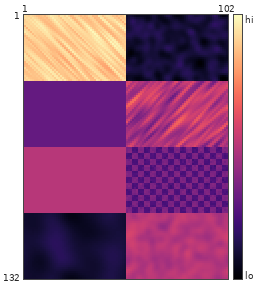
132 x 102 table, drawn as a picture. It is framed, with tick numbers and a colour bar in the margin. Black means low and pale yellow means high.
It is made of 4 by 2 panels. Panel 1,1: very high, slanting down to the right, faint in contrast. Panel 1,2: very low, blotchy, faint in contrast. Panel 2,1: low, flat. Panel 2,2: middling, slanting up to the right. Panel 3,1: middling, flat. Panel 3,2: low, checkered. Panel 4,1: very low, smooth, faint in contrast. Panel 4,2: middling, blotchy, faint in contrast.
